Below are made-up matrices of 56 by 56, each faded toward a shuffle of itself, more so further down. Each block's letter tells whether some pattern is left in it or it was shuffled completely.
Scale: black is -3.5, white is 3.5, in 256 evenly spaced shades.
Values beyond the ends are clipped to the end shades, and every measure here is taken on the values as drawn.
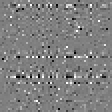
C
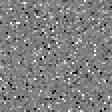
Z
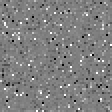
Z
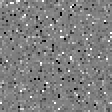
Z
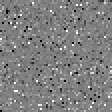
Z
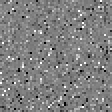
Z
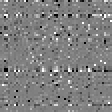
C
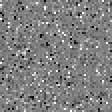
Z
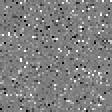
Z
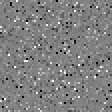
Z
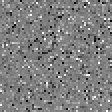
Z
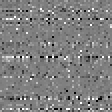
C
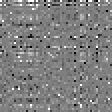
C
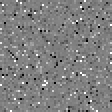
Z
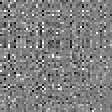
C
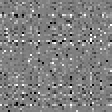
C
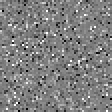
Z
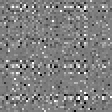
C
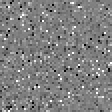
Z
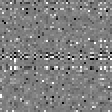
C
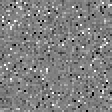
Z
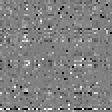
C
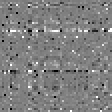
C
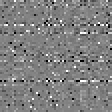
C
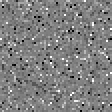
Z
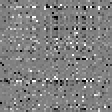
C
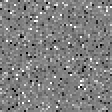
Z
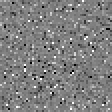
Z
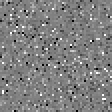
Z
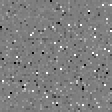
Z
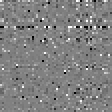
C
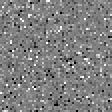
Z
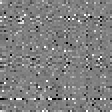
C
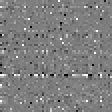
C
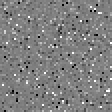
Z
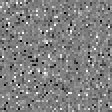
Z
